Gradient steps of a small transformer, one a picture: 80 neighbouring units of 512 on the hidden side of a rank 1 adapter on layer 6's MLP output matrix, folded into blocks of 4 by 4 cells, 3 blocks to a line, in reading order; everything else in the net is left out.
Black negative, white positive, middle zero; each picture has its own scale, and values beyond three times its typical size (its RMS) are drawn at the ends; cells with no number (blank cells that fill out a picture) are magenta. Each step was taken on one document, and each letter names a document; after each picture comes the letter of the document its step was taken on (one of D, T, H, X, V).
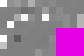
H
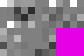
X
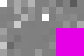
X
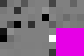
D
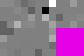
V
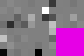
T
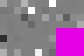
X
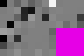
H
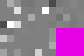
T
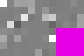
H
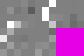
V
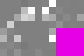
H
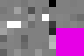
T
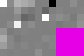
X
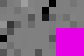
T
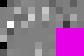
X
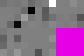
H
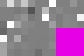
D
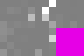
V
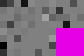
D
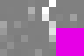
V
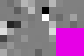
T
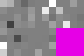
D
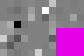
T
